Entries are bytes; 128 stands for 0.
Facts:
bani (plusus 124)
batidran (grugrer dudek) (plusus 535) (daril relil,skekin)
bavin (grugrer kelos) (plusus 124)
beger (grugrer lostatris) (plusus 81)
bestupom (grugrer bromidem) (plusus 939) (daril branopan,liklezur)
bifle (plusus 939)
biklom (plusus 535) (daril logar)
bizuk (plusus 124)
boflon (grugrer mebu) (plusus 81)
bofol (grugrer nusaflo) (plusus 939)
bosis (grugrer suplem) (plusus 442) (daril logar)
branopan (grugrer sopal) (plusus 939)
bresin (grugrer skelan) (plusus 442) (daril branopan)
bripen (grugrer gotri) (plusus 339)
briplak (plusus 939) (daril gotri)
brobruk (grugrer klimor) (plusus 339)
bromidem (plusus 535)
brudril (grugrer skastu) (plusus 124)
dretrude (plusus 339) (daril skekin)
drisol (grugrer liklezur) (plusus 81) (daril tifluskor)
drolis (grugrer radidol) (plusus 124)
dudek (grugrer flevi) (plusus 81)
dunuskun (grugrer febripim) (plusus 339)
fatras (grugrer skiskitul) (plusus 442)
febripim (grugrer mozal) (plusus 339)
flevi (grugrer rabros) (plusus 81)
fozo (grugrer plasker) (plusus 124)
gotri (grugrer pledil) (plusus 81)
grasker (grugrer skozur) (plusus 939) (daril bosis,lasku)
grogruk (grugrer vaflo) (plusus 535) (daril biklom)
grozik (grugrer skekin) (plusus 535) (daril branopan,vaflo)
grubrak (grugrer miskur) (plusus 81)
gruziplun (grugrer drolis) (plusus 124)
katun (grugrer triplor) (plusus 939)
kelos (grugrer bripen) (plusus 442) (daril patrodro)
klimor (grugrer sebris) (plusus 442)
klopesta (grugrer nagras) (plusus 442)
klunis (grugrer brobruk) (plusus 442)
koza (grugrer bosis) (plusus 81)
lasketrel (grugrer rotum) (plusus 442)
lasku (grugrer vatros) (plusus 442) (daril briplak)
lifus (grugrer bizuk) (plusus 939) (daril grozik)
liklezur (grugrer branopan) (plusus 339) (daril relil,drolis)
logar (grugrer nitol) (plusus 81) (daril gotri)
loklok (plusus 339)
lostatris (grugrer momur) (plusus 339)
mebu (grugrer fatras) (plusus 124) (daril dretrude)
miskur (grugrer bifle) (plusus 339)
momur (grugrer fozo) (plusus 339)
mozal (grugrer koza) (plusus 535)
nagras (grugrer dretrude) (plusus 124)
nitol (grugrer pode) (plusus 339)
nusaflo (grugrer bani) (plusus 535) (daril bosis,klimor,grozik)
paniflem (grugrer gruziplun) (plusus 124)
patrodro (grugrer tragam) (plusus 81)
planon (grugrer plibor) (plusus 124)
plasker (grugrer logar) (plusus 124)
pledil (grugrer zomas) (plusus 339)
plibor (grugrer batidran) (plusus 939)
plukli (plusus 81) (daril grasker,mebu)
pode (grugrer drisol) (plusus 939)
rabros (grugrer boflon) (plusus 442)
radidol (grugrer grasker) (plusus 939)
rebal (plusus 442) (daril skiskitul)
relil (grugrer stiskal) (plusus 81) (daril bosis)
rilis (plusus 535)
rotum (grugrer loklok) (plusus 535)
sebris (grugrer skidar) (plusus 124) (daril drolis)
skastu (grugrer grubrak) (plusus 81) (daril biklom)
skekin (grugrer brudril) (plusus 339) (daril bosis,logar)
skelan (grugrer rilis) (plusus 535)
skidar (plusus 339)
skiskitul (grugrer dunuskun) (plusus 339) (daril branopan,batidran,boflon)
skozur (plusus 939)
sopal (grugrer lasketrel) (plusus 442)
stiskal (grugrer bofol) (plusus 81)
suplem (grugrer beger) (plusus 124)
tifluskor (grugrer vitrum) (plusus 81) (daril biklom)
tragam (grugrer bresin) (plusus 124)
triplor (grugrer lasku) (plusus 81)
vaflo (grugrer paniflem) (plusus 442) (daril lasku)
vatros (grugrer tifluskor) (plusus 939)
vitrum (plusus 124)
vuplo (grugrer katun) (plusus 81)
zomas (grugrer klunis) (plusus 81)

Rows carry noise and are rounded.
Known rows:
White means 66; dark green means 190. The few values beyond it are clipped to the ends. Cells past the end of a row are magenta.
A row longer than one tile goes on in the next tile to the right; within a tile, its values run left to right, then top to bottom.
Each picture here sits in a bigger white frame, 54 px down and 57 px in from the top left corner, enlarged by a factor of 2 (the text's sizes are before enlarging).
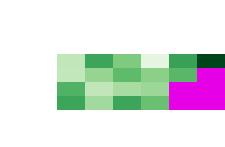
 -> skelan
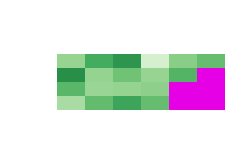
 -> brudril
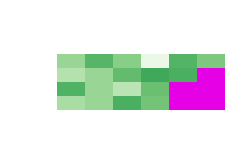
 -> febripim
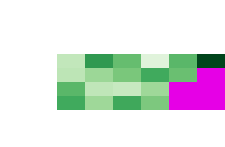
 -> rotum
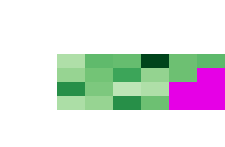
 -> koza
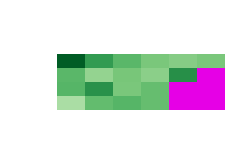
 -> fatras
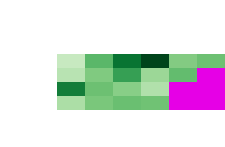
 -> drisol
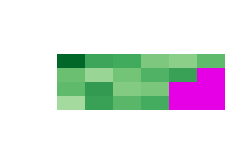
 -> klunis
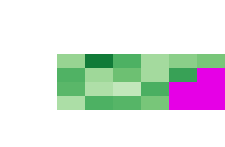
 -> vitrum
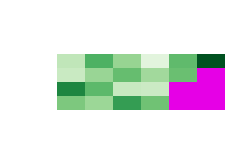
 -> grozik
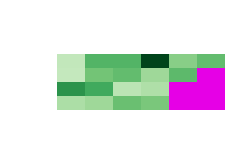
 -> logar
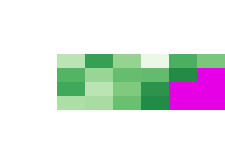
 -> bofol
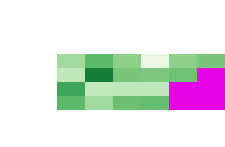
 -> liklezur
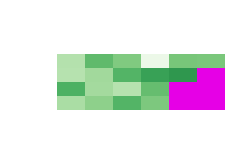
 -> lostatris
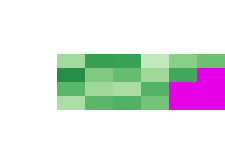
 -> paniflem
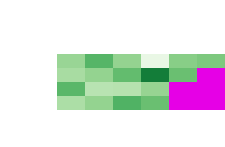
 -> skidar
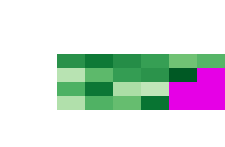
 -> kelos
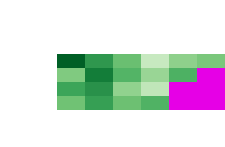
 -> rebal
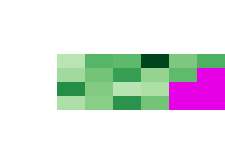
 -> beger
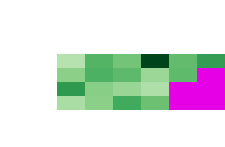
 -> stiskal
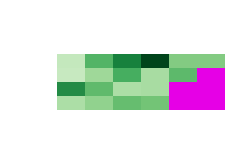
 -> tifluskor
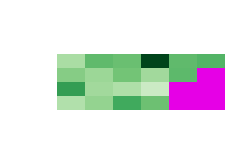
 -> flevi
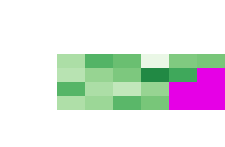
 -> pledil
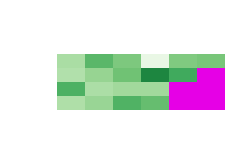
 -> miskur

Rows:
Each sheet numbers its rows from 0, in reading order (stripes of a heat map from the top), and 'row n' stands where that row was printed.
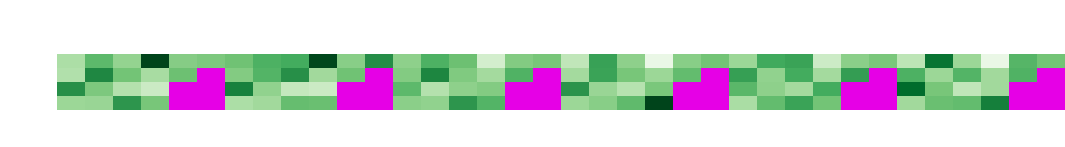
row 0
boflon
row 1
plukli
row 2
drolis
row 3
branopan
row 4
suplem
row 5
lifus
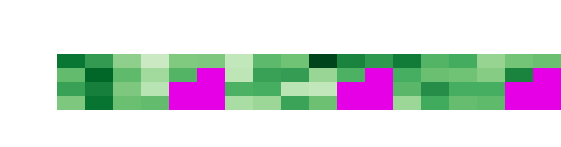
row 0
bresin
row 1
patrodro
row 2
klopesta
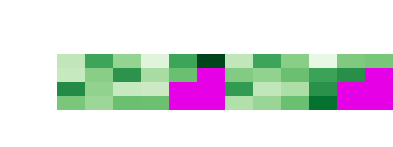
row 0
nusaflo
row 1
pode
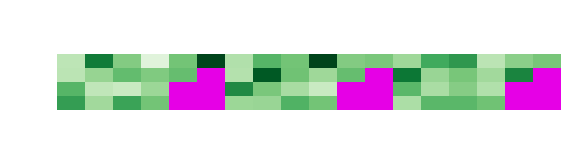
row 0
bromidem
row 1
relil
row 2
planon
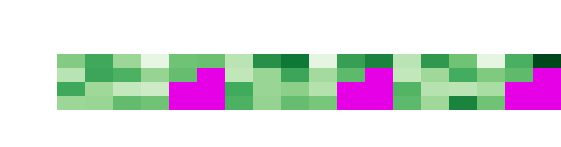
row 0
skiskitul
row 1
grogruk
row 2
mozal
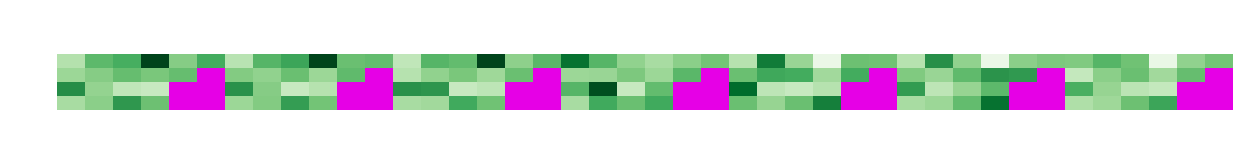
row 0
zomas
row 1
vuplo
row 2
gotri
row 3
lasku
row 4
bestupom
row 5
bifle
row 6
skekin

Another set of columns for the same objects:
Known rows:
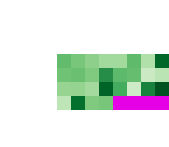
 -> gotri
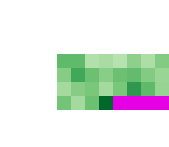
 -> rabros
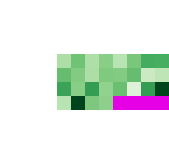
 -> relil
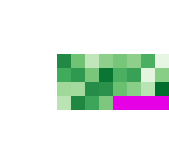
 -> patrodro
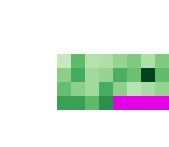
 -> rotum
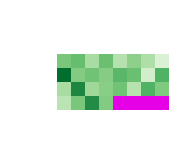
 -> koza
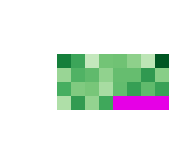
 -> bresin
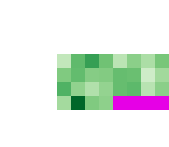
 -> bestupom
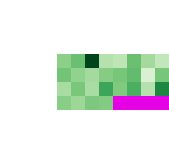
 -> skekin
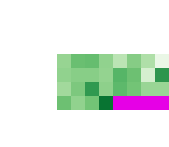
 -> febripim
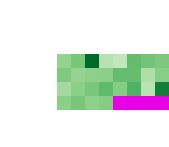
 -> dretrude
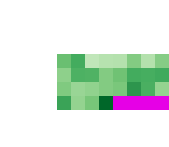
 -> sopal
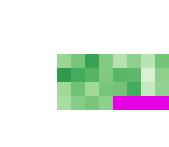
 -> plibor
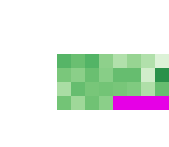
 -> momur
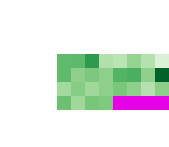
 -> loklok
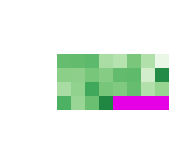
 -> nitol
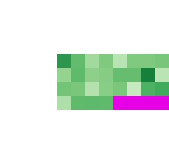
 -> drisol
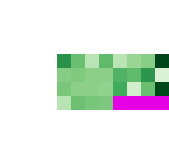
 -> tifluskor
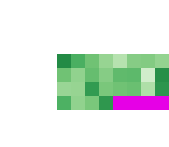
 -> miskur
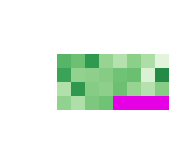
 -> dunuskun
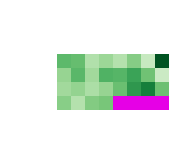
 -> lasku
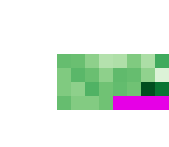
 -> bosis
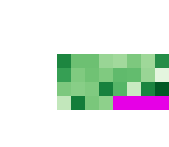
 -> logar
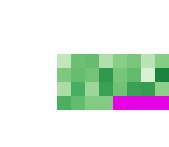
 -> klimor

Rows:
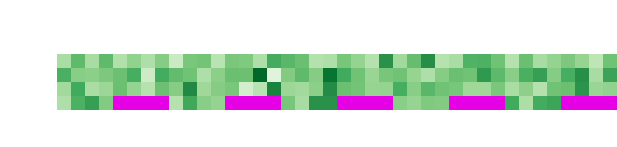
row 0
triplor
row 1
batidran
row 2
bavin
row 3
liklezur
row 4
klunis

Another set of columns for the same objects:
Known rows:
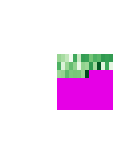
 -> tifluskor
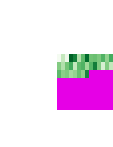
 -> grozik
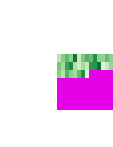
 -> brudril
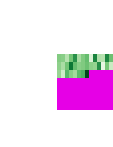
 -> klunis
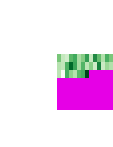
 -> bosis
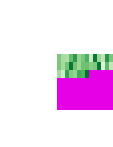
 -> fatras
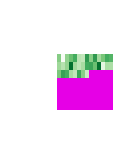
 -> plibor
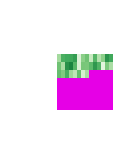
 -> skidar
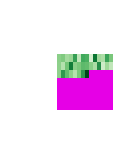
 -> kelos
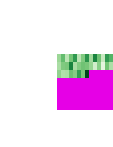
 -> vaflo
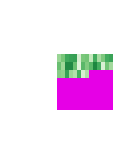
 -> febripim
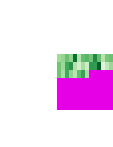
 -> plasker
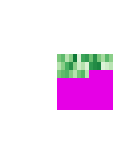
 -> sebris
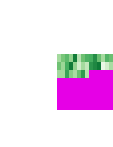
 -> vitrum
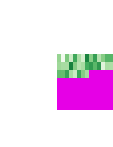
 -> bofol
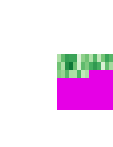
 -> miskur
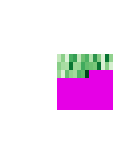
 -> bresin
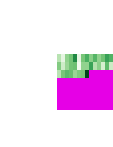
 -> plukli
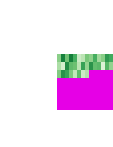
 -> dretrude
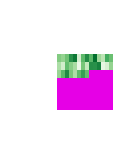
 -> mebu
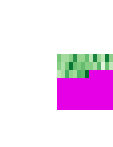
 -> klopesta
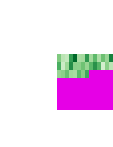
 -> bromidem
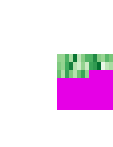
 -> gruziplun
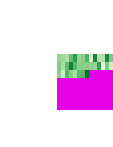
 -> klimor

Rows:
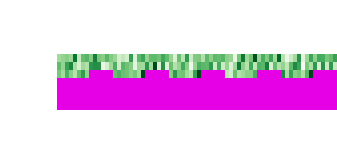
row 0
bavin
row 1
drisol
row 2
patrodro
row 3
biklom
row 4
logar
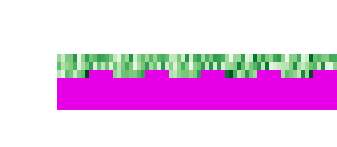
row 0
relil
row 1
grubrak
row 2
skastu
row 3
briplak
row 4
grasker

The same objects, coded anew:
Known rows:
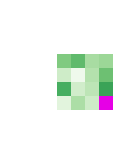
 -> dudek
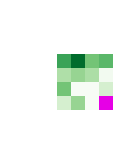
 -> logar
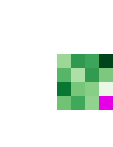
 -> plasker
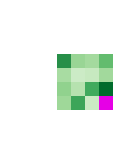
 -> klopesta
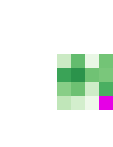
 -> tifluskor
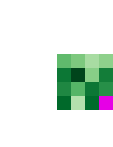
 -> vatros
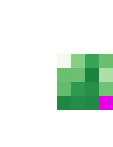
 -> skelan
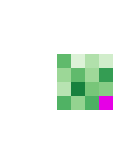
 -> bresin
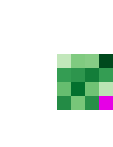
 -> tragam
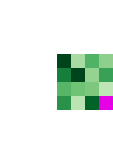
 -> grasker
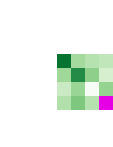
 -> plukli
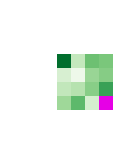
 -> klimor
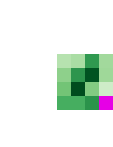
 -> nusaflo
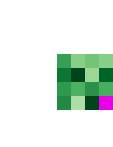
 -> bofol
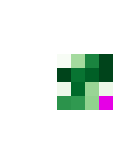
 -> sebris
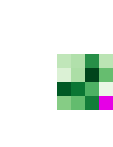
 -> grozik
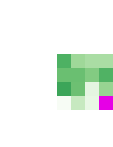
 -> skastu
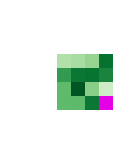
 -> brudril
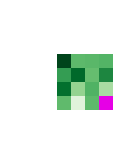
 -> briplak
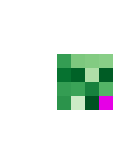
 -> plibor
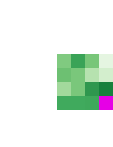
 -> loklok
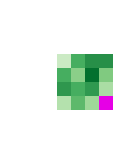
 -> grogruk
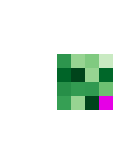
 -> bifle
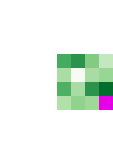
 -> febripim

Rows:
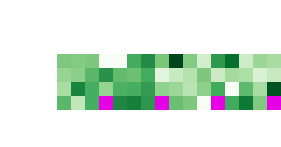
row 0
skiskitul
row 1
rotum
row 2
lasku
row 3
kelos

